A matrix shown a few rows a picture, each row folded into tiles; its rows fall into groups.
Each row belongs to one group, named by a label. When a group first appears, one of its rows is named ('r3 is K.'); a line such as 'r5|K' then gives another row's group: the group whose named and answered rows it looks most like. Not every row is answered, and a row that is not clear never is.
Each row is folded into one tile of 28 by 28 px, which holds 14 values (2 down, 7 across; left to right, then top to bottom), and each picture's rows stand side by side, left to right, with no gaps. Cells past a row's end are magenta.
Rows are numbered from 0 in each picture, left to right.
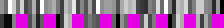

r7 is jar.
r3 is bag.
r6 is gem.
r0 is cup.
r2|gem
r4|cup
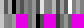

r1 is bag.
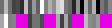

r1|bag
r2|jar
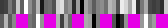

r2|jar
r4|cup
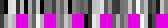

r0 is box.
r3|gem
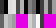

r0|box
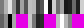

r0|cup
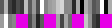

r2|jar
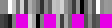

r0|cup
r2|jar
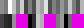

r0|cup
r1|gem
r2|bag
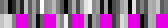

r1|bag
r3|jar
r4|box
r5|gem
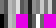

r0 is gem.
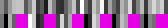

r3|gem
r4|gem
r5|cup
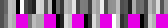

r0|box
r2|gem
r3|gem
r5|gem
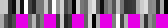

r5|jar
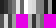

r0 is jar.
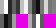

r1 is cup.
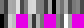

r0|gem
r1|jar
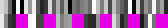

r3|cup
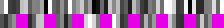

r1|box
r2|bag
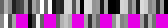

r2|box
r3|jar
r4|box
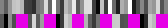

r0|cup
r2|gem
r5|gem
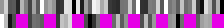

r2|box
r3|cup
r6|bag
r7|box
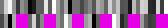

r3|bag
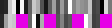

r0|box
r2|bag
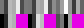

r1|gem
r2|cup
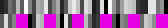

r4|cup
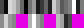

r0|box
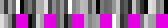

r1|gem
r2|bag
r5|box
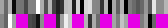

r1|cup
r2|box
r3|jar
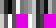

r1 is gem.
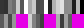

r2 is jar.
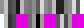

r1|bag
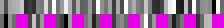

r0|cup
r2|cup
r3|bag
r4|bag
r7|box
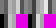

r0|gem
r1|gem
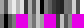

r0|cup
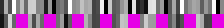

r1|jar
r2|bag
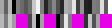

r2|gem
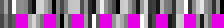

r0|bag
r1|box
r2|cup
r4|box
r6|gem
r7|jar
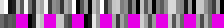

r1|gem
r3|gem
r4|jar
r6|jar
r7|jar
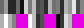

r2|gem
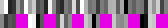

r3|bag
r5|gem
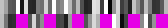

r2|cup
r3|box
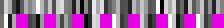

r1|cup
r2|jar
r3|gem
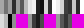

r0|bag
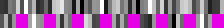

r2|jar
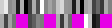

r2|jar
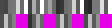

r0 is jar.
